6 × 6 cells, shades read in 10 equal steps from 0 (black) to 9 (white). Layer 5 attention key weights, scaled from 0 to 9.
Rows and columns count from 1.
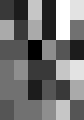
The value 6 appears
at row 2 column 1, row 2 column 3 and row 5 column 6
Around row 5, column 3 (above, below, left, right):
2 4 4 3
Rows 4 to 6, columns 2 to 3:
5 2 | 4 1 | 4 4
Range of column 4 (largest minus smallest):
4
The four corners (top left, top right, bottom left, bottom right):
2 8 3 3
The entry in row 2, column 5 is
9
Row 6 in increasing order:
3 3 4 4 5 7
